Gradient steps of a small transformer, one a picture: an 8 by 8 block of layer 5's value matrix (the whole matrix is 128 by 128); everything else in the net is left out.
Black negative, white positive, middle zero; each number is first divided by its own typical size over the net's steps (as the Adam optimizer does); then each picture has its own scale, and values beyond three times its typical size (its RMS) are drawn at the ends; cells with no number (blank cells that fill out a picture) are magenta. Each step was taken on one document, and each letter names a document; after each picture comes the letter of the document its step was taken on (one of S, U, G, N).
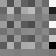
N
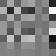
N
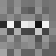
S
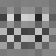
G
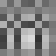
S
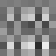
S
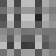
G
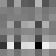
S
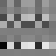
S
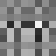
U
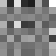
N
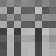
U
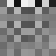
U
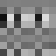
G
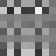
U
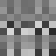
U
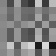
S
